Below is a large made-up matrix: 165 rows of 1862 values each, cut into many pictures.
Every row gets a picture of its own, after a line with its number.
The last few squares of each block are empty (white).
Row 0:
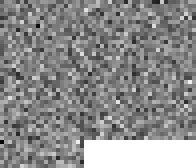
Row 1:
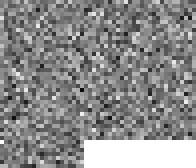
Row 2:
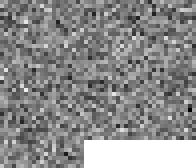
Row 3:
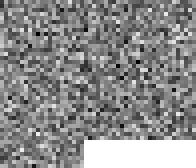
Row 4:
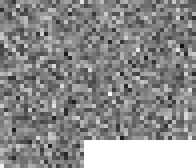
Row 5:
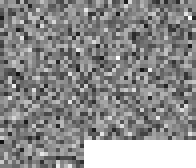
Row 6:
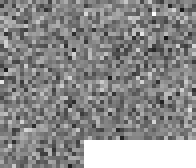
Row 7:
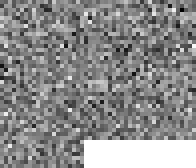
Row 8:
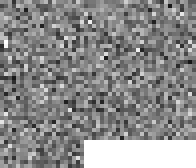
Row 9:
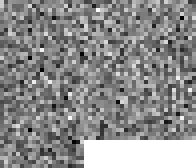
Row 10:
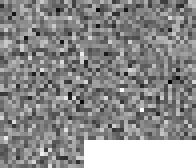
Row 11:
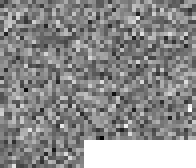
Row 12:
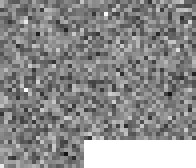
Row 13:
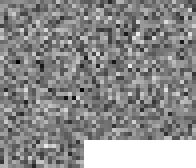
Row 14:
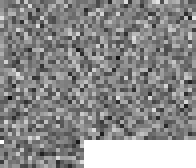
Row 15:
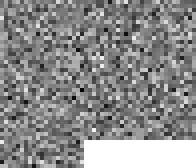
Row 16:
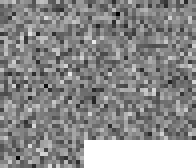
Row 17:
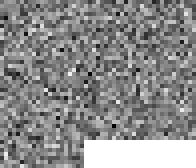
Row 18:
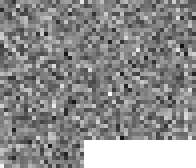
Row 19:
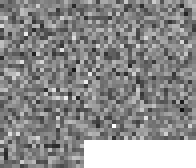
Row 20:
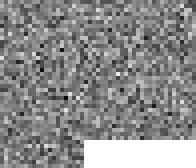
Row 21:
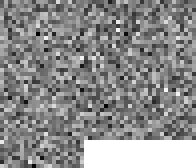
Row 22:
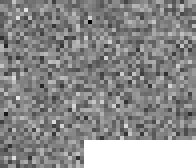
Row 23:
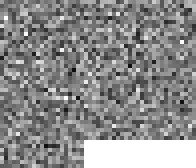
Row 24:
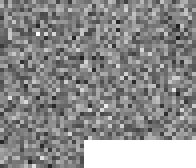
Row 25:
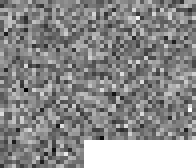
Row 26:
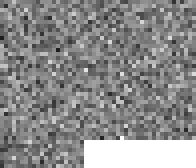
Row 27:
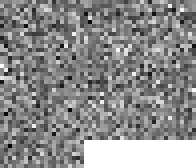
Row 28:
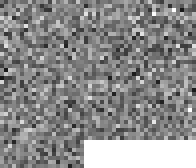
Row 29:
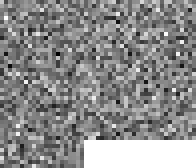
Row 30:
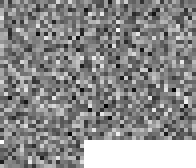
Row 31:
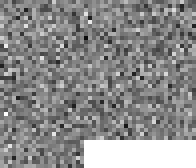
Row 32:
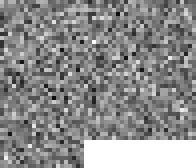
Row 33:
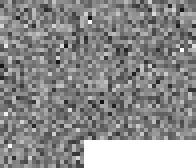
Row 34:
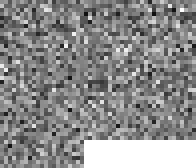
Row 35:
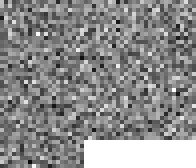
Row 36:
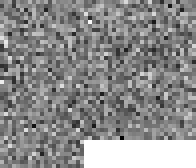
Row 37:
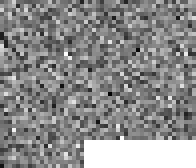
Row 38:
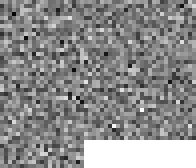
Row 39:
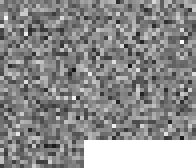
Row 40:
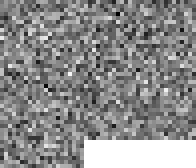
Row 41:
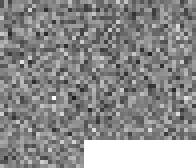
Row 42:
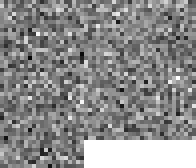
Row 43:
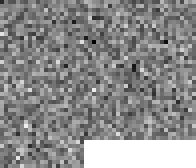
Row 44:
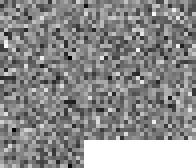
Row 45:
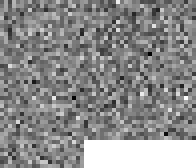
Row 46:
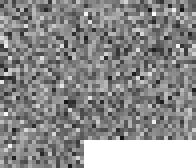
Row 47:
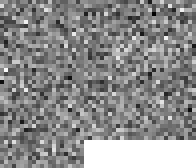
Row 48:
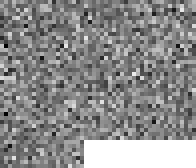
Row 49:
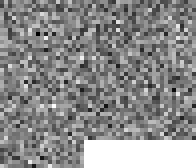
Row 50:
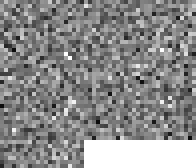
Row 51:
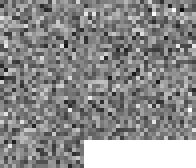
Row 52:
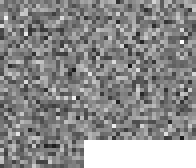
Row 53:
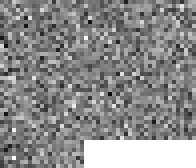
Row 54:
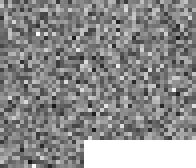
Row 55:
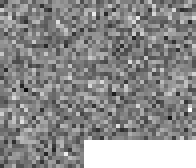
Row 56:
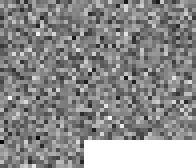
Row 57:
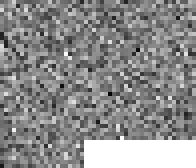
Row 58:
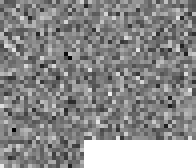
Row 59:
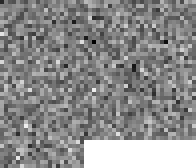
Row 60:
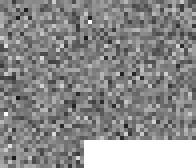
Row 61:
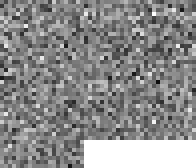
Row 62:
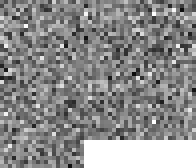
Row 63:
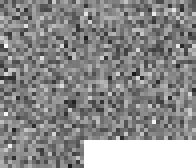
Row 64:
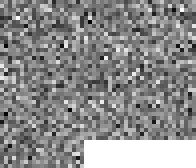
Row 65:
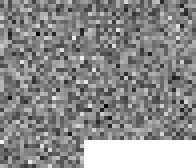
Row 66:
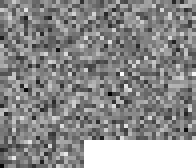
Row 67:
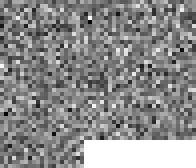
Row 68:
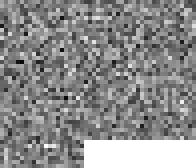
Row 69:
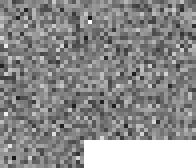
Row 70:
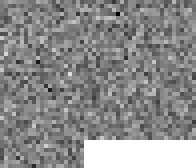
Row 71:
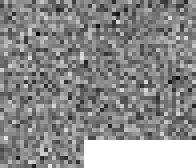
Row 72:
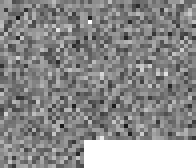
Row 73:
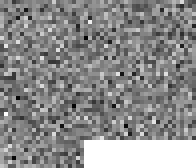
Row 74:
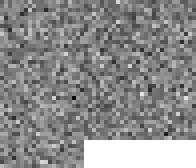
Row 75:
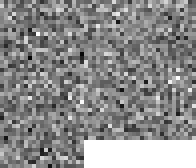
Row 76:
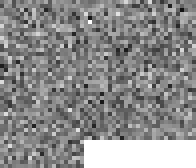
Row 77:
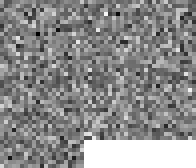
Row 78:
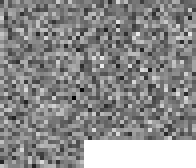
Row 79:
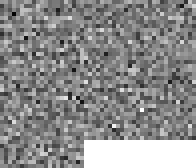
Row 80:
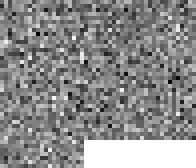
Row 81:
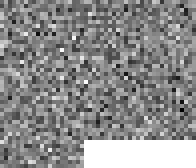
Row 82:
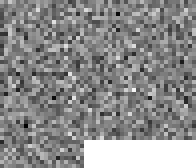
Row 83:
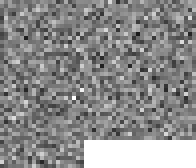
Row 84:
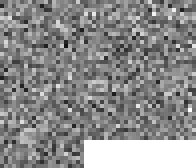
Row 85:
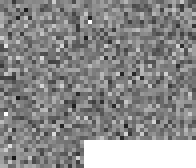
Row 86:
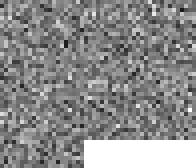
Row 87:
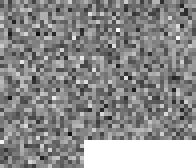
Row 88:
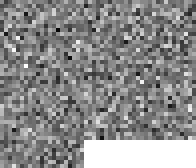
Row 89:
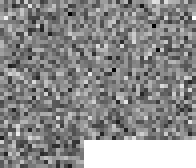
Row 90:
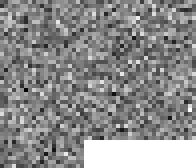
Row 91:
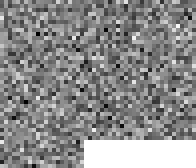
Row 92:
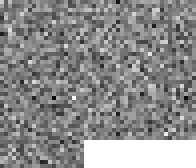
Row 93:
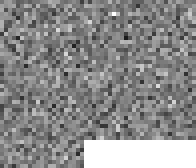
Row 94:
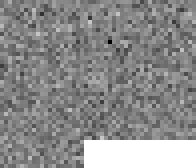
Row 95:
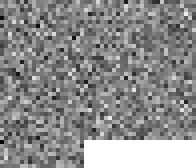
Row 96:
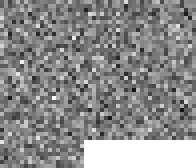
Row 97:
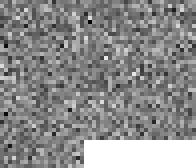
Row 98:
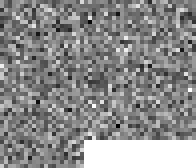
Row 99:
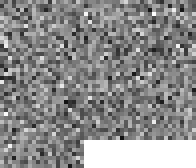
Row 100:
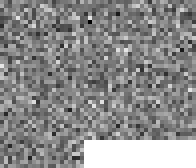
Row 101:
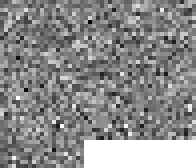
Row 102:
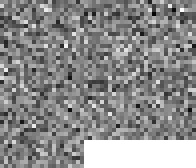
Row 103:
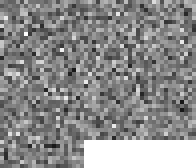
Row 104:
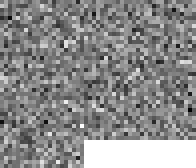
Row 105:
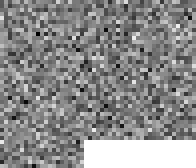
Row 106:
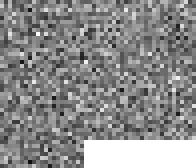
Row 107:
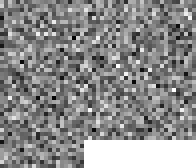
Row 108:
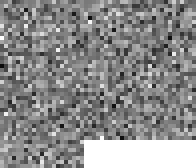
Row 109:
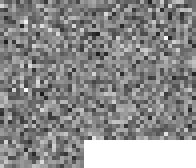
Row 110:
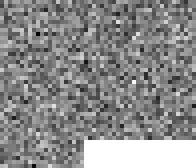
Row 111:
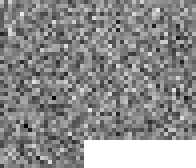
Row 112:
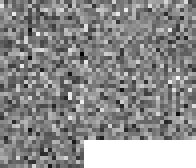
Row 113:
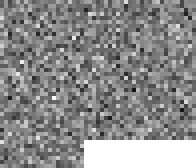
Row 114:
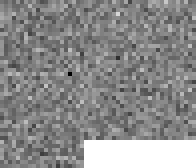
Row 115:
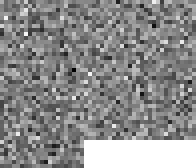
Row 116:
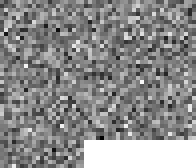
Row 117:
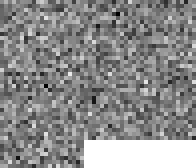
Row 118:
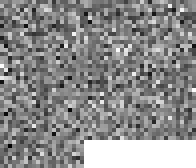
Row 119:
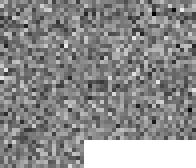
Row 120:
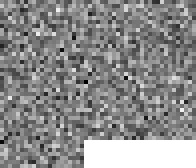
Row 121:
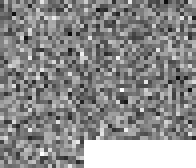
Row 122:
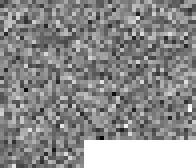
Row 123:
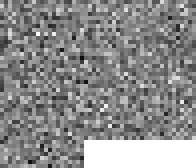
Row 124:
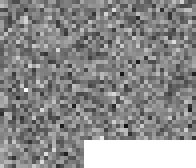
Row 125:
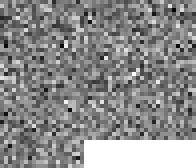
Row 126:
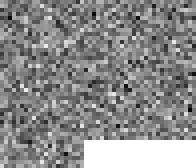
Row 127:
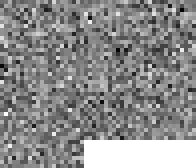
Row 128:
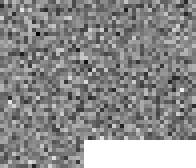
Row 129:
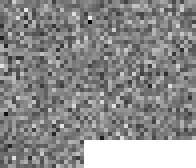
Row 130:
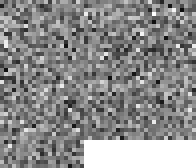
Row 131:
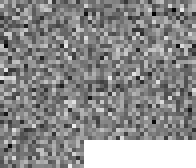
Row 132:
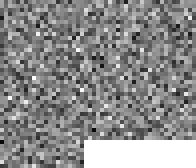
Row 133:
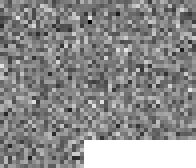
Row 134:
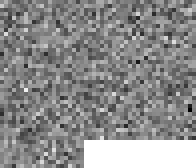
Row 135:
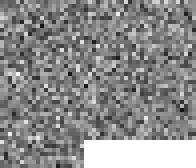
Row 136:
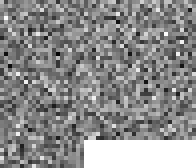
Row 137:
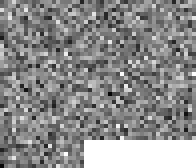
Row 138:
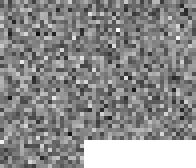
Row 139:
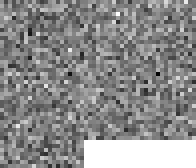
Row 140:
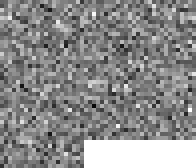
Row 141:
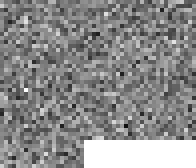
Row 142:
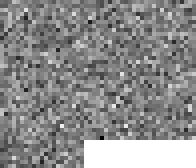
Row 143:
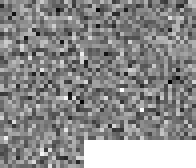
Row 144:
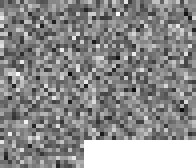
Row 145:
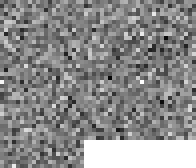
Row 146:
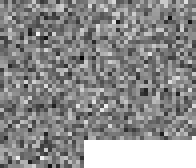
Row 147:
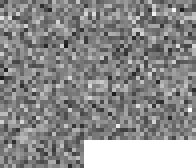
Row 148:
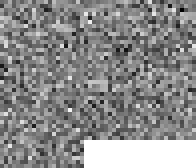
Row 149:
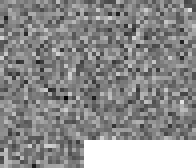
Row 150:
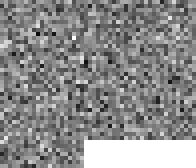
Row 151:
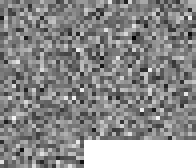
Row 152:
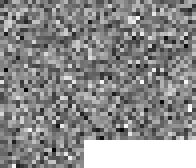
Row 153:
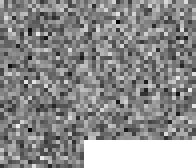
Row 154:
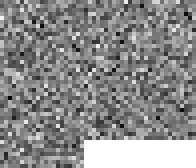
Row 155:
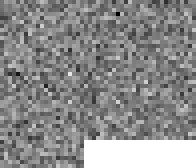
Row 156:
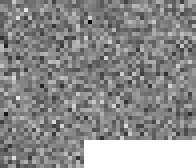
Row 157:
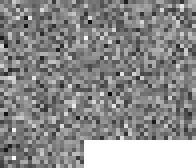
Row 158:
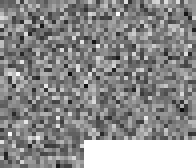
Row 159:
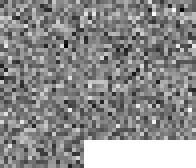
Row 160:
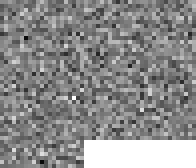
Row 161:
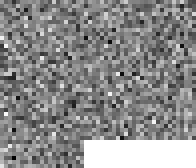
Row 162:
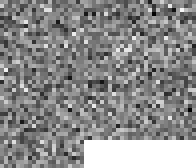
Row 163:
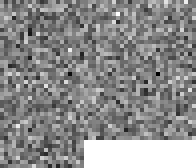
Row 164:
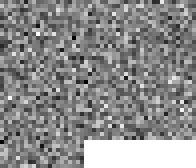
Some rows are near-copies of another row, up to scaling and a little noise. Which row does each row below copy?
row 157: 53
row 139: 163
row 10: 143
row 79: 38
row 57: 37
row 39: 52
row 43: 59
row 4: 18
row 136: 29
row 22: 156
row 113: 96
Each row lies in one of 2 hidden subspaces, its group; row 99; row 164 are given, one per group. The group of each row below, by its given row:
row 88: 99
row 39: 164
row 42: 164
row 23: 164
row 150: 164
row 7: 99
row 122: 99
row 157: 99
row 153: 164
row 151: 164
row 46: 99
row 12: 99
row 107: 164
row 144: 164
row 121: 164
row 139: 164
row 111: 164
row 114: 164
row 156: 99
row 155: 164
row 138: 164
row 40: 164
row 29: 164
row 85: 99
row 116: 99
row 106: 164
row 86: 99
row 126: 99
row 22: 99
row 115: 164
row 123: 164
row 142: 99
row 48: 99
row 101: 99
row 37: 99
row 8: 99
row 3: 164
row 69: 99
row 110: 164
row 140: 99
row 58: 99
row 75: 164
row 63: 99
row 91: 164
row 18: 99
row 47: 99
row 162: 99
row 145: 99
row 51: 99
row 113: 164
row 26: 99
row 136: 164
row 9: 164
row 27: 99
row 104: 99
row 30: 164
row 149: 164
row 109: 99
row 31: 99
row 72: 99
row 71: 164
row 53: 99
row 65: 164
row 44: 99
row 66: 99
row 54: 164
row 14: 164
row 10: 164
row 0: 164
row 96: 164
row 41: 164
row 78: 164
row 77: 99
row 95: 164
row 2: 99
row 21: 164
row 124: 99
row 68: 164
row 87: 164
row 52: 164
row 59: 164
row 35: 164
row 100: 99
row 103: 164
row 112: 164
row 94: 99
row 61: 99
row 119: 99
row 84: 99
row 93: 99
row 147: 99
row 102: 99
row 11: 99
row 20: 164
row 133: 99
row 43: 164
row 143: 164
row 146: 164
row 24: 164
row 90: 99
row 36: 99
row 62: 99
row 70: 164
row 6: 99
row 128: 164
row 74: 164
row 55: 99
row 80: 164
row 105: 164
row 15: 164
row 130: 99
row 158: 164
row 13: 164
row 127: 99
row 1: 164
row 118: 99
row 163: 164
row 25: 99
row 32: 164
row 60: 99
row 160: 164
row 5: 164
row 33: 99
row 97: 99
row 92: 164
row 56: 164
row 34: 99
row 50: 99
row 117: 164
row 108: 99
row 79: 164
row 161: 99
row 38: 164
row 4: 99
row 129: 99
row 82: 164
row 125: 99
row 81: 164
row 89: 164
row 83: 164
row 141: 99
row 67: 99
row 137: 99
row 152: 99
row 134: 99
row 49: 164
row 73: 99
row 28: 99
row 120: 164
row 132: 164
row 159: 99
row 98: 99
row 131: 99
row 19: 164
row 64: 99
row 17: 164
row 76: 99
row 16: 164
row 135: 164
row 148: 99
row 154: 164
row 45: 164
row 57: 99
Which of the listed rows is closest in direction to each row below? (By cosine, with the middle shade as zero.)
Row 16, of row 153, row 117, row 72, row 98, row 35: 117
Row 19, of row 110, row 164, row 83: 83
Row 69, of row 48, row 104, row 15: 15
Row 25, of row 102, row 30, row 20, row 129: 129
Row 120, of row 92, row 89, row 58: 92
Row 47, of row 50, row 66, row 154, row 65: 50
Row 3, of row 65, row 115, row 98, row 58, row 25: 65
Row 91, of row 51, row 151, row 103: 103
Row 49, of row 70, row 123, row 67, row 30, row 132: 30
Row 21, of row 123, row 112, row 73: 73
